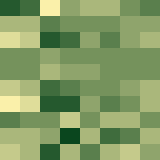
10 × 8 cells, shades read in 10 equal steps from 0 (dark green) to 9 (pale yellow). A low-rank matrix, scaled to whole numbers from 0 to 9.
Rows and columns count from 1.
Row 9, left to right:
6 6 5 0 6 2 3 6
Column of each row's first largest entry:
3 1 1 3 3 1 1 4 1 1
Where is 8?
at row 3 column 1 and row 7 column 2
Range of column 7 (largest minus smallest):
4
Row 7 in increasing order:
1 1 3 4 5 6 8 9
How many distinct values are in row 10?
5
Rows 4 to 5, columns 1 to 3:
4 4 5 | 4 4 6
